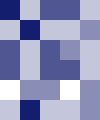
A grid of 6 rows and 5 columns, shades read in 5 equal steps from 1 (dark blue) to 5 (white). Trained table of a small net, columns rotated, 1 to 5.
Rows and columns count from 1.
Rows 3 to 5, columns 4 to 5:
3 4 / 2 4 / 5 3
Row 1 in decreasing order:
4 4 2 2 1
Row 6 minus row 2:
0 0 0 0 0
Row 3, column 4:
3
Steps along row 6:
down up same down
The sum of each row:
13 16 15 14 19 16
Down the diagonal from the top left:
1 1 2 2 3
